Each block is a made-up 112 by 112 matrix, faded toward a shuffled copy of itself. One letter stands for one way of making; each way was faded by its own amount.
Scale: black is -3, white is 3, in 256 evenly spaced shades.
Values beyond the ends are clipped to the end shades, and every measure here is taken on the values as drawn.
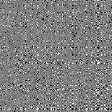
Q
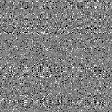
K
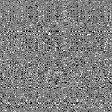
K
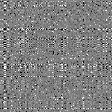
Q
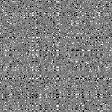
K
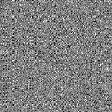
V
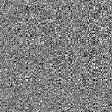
V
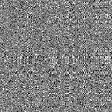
V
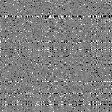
Q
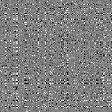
Q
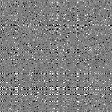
Q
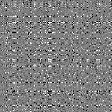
Q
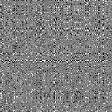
Q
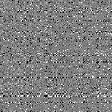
K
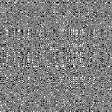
K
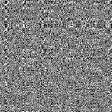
V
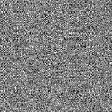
V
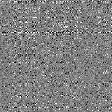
K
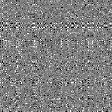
K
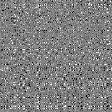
K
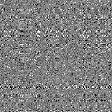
K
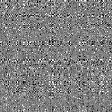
K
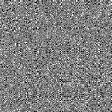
V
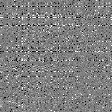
Q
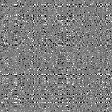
Q
